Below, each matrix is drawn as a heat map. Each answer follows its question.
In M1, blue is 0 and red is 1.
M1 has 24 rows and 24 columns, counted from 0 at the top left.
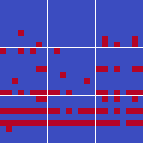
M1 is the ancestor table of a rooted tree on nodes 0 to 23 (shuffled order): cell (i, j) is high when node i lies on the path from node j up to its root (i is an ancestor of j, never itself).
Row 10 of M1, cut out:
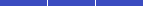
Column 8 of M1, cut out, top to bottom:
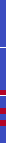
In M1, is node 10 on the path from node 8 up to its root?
no
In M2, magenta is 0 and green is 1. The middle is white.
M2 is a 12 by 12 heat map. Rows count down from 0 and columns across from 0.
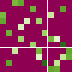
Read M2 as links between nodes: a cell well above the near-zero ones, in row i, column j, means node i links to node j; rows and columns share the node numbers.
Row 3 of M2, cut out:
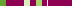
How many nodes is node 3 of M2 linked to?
3
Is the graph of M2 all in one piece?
yes
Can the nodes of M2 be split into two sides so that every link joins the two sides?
no
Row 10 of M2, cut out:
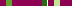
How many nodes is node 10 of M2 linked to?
3
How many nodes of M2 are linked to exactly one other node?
1
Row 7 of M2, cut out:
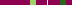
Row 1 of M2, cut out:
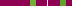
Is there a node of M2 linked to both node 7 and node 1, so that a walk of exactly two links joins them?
yes
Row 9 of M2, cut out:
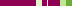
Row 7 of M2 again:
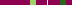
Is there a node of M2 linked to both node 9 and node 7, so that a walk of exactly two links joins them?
yes
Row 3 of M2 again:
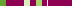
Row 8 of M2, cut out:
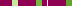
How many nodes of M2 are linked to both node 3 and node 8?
1
